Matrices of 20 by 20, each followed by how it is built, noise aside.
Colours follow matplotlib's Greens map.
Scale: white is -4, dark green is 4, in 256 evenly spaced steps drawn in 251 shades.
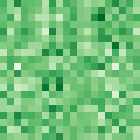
low rank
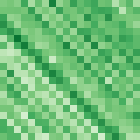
Toeplitz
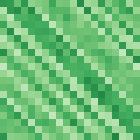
Toeplitz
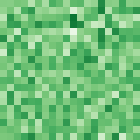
low rank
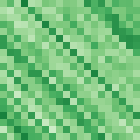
Toeplitz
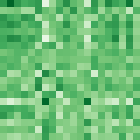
low rank
